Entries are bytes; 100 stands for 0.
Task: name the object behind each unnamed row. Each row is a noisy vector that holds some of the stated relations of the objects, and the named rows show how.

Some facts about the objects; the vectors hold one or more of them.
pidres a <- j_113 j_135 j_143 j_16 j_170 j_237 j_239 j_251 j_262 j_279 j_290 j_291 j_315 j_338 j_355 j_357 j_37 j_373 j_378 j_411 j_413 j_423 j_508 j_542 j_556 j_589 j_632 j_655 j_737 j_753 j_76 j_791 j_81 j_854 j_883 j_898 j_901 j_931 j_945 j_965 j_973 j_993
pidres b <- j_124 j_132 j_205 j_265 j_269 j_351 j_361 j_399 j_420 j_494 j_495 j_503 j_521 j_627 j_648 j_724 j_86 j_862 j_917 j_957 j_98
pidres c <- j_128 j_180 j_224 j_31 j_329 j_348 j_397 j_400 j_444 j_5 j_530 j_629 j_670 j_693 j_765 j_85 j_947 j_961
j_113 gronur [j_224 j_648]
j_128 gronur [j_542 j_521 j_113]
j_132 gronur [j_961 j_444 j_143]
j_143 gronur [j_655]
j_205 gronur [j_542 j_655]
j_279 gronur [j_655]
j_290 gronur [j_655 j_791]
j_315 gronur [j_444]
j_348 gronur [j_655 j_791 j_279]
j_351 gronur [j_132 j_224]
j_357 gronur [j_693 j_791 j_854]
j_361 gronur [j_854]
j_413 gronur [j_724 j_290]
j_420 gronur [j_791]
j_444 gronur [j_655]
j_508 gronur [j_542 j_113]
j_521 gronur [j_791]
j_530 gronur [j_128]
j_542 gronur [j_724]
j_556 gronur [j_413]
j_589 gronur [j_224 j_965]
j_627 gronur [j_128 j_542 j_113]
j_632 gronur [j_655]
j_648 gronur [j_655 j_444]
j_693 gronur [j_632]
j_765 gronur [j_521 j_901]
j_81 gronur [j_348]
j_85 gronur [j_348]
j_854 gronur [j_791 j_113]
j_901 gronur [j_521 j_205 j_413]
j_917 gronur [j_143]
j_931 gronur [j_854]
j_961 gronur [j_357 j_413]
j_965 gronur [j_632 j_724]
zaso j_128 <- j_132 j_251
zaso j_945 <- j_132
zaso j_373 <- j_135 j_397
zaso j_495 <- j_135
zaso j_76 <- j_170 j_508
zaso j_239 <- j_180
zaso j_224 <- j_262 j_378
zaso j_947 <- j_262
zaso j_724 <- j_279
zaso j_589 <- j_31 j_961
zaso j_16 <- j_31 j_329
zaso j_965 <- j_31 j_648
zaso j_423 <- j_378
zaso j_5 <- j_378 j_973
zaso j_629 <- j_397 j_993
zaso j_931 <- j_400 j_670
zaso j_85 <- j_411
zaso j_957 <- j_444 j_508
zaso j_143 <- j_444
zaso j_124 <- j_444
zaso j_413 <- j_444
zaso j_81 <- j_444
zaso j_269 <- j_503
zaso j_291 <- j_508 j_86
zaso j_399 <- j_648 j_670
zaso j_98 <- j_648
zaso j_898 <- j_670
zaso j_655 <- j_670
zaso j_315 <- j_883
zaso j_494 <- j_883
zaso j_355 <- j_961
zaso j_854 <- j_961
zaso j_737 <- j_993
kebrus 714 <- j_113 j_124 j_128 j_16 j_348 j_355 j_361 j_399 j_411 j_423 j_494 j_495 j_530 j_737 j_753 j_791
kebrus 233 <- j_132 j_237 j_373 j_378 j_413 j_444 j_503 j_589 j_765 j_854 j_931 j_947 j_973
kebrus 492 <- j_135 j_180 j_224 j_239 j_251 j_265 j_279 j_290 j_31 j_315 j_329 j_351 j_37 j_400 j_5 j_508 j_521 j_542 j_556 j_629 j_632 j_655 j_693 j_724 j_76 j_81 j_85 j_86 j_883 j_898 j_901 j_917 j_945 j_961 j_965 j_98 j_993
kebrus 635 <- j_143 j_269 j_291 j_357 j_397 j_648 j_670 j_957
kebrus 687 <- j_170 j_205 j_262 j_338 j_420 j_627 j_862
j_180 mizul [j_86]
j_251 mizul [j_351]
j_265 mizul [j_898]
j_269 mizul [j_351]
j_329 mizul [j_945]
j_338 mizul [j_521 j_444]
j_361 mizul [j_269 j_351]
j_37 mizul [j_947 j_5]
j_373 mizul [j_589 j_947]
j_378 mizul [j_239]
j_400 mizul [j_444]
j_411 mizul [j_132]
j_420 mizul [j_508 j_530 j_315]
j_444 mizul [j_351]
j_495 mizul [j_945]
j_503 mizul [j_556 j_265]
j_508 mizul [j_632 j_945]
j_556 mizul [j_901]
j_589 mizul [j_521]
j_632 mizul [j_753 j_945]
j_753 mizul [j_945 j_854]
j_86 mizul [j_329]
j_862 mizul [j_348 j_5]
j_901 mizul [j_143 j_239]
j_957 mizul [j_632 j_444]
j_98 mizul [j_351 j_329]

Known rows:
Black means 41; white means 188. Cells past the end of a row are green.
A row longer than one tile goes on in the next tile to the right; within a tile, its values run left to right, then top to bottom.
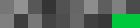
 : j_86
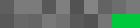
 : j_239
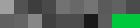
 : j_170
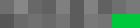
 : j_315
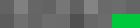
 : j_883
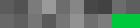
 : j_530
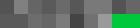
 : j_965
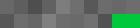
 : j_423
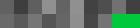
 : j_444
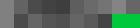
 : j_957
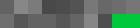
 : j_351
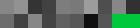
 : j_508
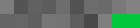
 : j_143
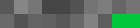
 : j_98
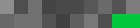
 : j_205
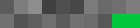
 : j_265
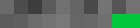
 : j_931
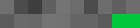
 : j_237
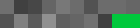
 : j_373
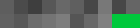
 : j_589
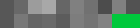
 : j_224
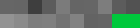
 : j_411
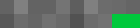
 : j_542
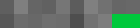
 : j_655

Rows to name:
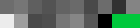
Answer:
j_132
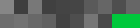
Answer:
j_862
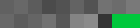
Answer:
j_495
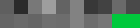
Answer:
j_947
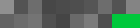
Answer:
j_420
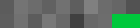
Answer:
j_37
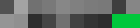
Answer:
j_251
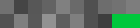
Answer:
j_378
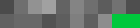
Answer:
j_180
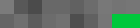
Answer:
j_357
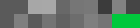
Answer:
j_5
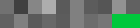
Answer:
j_397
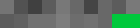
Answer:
j_854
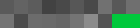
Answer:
j_399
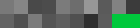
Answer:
j_76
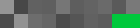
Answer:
j_262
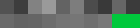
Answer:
j_348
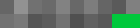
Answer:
j_945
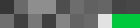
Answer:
j_31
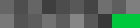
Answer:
j_503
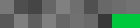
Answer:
j_973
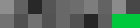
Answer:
j_291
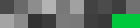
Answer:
j_128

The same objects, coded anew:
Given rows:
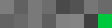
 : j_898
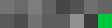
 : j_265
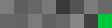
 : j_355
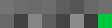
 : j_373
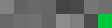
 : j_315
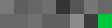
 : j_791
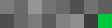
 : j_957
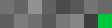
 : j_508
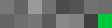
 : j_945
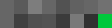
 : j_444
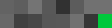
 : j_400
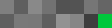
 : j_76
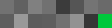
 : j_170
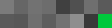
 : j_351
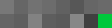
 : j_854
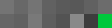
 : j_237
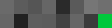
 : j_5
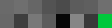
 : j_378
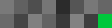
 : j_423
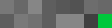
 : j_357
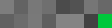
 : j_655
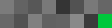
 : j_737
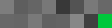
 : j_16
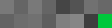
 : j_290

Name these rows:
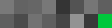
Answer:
j_361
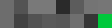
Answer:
j_128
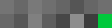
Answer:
j_589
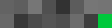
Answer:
j_329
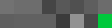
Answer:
j_503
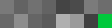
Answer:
j_411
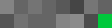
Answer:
j_269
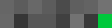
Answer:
j_765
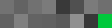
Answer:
j_338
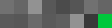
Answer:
j_86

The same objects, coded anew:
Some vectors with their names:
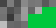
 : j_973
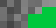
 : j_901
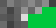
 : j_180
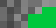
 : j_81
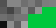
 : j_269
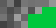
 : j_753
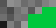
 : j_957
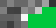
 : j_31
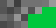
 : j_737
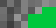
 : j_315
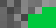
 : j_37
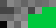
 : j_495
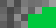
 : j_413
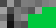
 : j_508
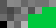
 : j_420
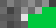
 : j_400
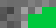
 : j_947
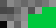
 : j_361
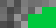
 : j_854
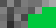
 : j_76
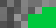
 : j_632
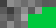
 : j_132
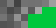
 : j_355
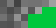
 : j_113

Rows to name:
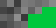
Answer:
j_373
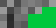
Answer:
j_170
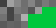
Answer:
j_86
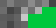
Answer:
j_670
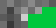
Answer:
j_444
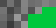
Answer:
j_945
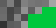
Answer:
j_338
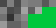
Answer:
j_262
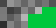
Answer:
j_648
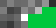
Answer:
j_329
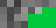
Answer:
j_411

